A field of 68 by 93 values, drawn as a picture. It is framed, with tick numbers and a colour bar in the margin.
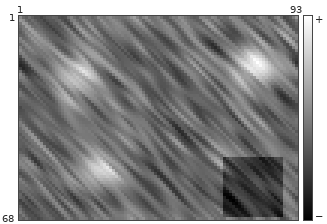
The halves do not mirror each other. The ninth with the highest average is the top right. There are three bumps. The bottom right is the ninth with the lowest average. An odd patch, lower than its surroundings, sits in the bottom right.
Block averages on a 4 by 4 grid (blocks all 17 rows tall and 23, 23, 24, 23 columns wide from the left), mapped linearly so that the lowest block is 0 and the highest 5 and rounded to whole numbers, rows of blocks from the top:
4335 | 4435 | 3432 | 3420
